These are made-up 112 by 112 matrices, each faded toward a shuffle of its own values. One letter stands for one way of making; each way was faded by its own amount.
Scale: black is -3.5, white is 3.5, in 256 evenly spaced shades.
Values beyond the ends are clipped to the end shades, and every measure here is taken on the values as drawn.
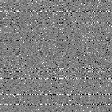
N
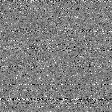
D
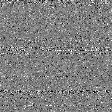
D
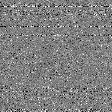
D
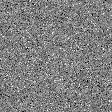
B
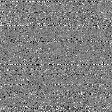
D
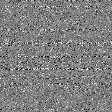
D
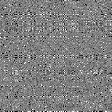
N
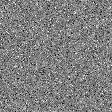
B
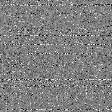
D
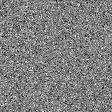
B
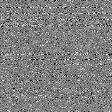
D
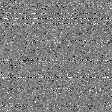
D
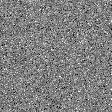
B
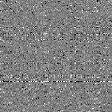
N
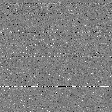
D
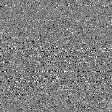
D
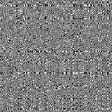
N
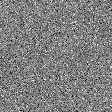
B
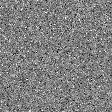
B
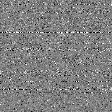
D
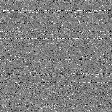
D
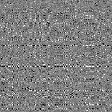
N
